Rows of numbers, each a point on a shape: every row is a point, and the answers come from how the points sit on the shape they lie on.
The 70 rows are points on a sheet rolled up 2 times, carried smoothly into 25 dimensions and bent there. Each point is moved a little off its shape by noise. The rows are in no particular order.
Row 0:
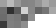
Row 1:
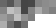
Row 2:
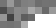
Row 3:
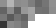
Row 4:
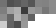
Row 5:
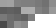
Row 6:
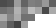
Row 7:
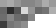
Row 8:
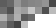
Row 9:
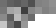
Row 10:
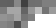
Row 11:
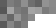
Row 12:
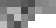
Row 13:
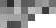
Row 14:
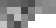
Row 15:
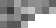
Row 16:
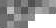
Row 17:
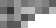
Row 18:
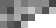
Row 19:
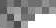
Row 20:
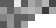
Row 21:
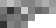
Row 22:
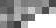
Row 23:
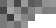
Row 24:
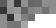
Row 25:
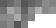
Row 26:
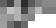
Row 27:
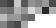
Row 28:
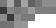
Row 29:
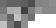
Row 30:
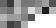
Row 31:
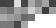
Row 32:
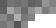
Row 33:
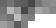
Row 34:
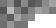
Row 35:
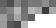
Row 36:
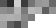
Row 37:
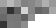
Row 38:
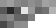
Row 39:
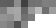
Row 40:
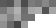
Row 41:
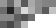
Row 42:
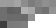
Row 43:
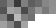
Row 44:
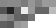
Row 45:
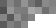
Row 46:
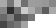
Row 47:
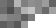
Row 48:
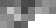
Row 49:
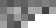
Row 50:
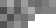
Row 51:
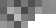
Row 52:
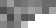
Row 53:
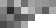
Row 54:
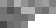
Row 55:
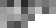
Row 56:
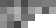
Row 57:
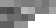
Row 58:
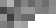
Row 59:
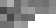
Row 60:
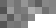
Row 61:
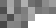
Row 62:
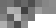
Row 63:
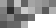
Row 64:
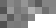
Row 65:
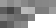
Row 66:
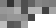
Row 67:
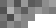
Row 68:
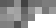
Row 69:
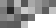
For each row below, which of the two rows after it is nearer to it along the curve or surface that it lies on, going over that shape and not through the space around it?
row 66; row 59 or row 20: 20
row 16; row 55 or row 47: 55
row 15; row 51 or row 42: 42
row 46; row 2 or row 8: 8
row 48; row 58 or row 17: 58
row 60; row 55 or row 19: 19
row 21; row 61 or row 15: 61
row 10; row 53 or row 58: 58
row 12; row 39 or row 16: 16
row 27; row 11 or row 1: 1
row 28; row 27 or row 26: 26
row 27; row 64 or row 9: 9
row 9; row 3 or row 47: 3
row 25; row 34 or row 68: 68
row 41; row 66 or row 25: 66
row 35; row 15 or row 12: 15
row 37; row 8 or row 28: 28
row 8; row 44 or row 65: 65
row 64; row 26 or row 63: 26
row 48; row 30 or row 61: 61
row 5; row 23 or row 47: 47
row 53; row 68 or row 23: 23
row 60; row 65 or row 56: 56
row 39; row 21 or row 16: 16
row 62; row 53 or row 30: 30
